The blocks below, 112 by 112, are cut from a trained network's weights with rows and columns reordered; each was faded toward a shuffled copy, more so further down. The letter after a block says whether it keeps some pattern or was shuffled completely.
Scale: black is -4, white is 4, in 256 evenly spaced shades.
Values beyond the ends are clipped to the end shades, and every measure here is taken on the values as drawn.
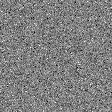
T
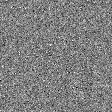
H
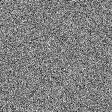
T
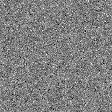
H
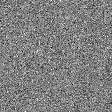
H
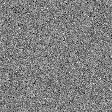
T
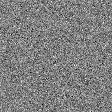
T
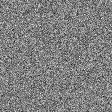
T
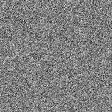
H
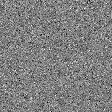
H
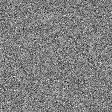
T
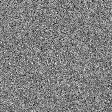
T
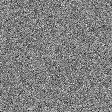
T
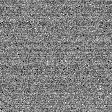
H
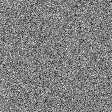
T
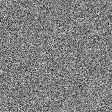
T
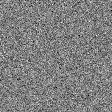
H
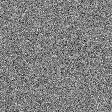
T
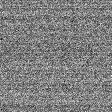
H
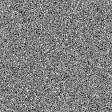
T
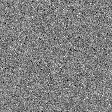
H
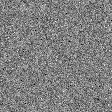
T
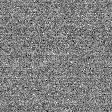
H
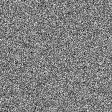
T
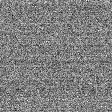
H
